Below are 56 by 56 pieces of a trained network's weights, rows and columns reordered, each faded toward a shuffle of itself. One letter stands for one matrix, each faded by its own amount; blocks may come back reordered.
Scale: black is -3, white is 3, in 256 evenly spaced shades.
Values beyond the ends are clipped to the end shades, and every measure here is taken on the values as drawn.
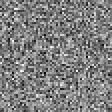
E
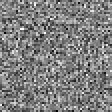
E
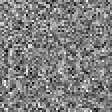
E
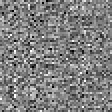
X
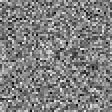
E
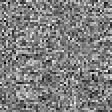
E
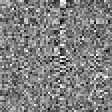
X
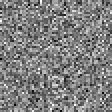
E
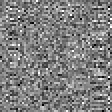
X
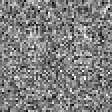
E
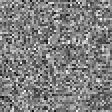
E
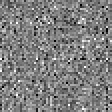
X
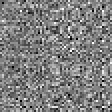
X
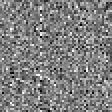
X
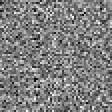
E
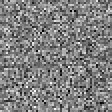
E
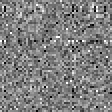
X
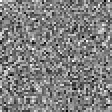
E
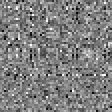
X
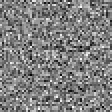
E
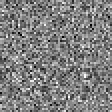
E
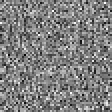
E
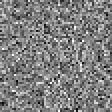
E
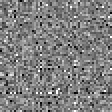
X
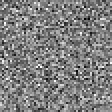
E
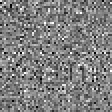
X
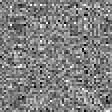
X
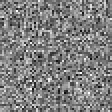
E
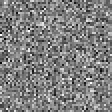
E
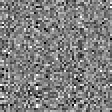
X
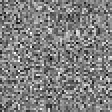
E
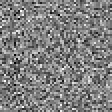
E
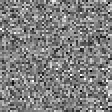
E
